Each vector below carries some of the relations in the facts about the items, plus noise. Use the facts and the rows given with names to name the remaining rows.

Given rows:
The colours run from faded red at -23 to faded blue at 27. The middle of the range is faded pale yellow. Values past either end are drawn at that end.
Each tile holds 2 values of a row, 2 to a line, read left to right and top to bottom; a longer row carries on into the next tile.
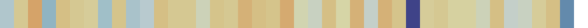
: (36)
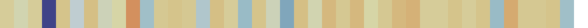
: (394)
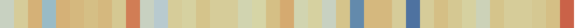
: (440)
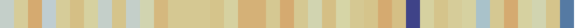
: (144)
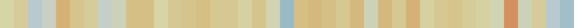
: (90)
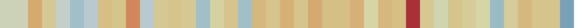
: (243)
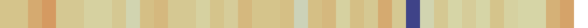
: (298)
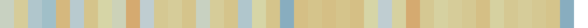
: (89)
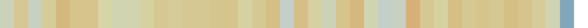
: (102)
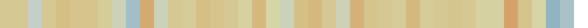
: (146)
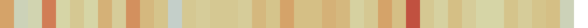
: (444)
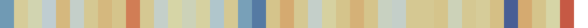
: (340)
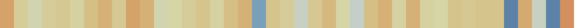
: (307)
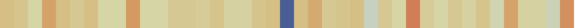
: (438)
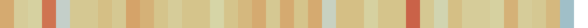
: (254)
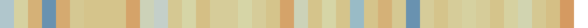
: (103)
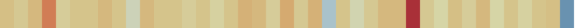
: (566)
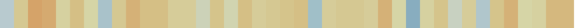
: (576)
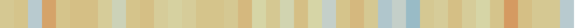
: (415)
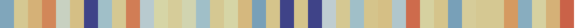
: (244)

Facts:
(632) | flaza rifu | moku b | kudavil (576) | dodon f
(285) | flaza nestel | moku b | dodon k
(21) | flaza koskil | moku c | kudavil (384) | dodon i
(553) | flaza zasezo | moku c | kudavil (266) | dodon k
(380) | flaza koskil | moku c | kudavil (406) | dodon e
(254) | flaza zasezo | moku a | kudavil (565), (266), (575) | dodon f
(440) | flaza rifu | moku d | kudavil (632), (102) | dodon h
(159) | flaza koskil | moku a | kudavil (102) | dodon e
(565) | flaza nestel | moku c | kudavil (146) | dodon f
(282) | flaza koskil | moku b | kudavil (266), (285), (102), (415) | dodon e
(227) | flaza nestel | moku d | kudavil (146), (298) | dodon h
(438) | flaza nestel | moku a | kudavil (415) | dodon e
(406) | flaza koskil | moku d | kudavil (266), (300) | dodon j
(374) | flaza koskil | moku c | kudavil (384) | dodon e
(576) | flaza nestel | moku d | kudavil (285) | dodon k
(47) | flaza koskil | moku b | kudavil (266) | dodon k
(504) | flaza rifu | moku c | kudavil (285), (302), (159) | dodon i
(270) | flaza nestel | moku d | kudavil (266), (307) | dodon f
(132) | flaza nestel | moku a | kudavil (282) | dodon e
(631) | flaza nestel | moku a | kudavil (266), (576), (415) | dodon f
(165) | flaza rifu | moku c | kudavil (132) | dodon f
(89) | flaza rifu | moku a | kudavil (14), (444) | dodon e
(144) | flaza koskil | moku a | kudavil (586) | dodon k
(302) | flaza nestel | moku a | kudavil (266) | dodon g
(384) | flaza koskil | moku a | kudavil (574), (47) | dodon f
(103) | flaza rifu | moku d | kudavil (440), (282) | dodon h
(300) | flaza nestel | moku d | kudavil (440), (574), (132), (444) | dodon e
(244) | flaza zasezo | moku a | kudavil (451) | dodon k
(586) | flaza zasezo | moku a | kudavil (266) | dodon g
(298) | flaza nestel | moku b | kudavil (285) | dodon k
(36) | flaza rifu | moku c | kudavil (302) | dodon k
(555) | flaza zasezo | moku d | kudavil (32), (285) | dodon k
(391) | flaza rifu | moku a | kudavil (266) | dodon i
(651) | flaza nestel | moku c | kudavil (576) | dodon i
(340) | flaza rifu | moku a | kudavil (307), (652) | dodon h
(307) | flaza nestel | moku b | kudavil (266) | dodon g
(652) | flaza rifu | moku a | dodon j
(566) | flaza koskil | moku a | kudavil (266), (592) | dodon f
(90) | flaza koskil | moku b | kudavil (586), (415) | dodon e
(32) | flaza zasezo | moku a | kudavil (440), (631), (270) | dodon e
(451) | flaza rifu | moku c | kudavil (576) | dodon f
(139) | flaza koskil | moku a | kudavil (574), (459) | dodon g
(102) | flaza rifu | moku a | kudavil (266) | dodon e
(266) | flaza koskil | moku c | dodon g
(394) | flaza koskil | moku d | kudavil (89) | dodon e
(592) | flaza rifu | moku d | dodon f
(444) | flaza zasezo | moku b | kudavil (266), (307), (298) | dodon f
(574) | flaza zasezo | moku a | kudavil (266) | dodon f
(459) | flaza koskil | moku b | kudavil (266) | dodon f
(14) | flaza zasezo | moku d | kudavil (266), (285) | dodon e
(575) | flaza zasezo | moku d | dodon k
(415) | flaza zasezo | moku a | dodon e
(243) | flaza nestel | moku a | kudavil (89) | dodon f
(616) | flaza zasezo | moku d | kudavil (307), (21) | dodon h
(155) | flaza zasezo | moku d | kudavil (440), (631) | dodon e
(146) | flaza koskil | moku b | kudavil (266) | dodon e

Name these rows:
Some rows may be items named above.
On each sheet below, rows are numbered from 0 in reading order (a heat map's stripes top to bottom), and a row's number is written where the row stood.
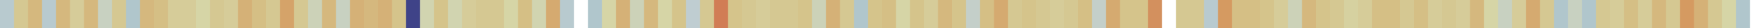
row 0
(47)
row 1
(406)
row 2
(415)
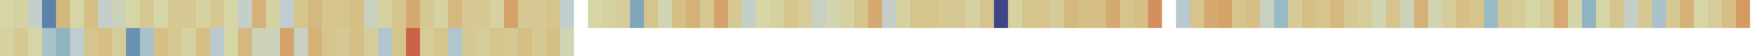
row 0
(380)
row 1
(616)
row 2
(576)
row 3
(391)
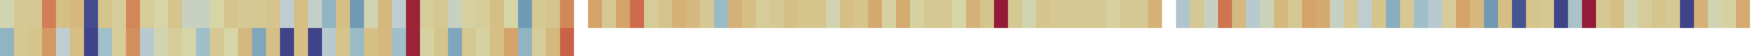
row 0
(451)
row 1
(565)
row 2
(652)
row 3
(244)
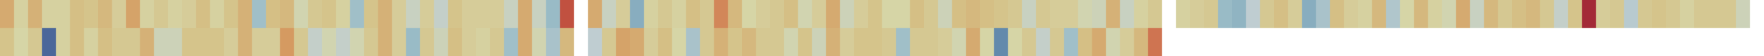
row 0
(302)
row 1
(139)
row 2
(391)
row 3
(266)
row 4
(576)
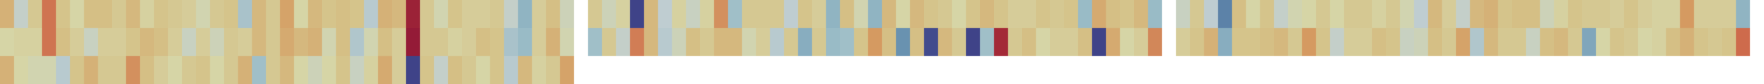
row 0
(165)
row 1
(394)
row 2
(380)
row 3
(632)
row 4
(652)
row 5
(227)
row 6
(586)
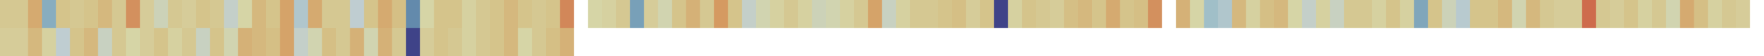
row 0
(227)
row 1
(616)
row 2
(374)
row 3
(553)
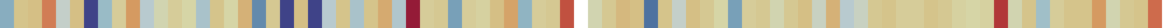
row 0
(244)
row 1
(651)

